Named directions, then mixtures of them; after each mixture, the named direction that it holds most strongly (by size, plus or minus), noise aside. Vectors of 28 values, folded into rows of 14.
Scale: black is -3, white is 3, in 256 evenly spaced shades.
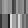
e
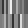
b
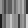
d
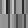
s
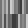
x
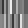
b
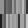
d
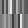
b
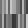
x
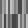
x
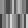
d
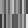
x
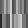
e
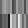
e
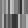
x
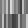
x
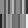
d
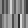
b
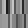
s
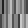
b
